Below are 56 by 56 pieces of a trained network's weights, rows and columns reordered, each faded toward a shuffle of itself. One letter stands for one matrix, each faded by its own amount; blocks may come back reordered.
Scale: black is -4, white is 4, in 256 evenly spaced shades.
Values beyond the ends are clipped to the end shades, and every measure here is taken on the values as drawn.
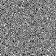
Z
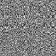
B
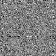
B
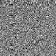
B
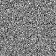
Z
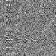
B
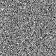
Z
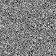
Z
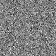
Z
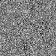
B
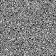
Z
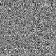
B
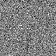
Z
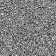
Z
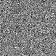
Z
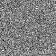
Z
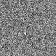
Z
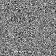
B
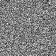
Z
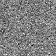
Z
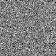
B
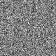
Z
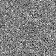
Z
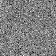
Z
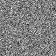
Z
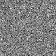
Z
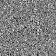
B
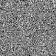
Z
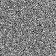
Z
